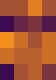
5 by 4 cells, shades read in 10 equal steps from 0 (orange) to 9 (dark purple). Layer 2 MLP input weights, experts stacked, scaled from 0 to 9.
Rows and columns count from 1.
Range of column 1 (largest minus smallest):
9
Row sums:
13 30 8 10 22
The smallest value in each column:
0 2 1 2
